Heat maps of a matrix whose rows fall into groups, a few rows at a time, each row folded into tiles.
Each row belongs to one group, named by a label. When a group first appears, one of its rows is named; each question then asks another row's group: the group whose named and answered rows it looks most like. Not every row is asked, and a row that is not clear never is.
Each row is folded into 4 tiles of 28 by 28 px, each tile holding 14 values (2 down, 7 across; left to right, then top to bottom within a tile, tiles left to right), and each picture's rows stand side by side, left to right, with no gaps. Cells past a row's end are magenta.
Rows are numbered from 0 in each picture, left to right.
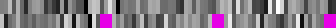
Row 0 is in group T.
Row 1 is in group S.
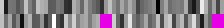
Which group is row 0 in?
S
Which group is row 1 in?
T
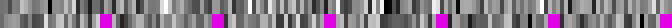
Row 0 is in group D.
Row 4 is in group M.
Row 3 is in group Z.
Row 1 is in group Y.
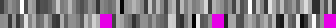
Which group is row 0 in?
Y
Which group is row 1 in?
M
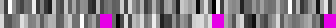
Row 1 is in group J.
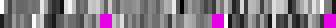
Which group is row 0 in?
Z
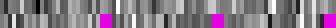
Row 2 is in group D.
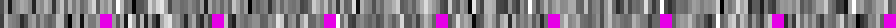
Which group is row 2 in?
T
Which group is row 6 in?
D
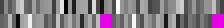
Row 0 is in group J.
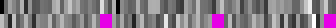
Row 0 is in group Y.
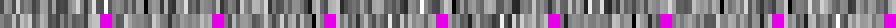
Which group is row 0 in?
J
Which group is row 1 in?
J
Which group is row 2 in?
T
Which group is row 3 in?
S
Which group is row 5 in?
T
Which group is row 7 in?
S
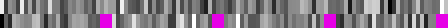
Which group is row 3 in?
T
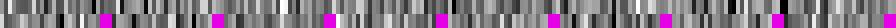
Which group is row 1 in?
M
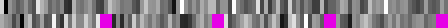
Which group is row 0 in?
S
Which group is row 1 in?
Z
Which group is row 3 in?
Y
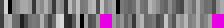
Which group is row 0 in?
M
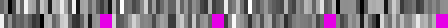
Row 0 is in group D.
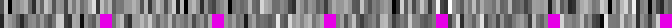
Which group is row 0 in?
M
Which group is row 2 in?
S
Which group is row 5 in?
D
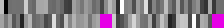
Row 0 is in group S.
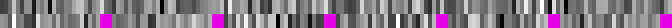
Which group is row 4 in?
J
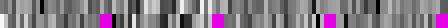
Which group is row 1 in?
Z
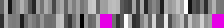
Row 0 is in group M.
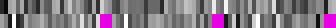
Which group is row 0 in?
Y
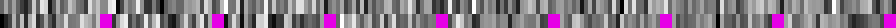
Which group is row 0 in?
Z
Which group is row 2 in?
Z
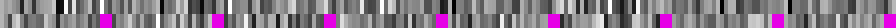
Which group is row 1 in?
D
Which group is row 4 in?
S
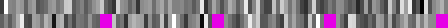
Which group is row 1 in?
Y
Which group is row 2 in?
Y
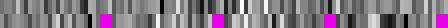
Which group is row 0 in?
T
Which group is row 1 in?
D
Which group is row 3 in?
Z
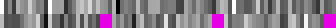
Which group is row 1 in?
S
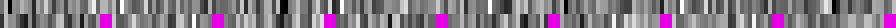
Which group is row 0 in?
M
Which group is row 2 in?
J
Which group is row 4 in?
Z
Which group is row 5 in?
S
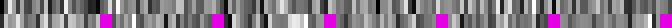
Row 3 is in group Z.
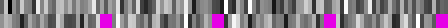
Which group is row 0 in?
M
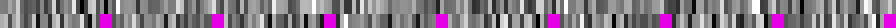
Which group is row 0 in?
T
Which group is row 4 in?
T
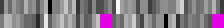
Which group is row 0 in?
D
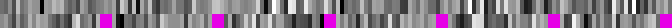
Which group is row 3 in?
S
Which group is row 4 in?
Y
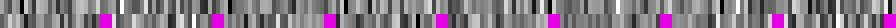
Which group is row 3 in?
M
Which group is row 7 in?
T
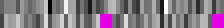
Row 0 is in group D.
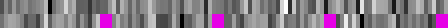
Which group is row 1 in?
Z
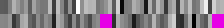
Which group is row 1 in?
M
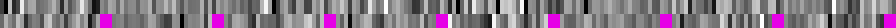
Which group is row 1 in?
Z
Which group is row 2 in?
Z
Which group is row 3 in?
Y
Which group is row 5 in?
Y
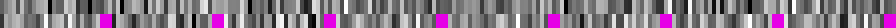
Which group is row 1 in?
M
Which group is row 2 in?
T
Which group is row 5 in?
S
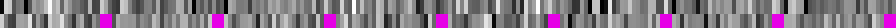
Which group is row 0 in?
Y
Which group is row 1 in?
D
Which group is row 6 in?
Y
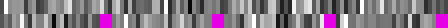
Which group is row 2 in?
J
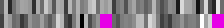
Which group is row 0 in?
M
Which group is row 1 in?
J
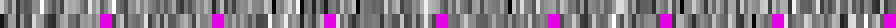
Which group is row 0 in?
Z
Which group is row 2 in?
D
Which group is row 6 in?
M
